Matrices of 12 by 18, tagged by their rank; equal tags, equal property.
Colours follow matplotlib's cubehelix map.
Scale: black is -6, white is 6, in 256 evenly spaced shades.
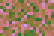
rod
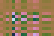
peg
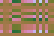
peg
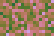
rod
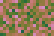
rod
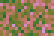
rod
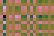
peg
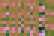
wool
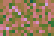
rod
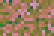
rod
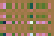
peg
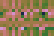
wool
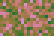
rod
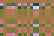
peg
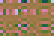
wool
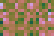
wool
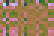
wool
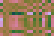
wool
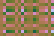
peg
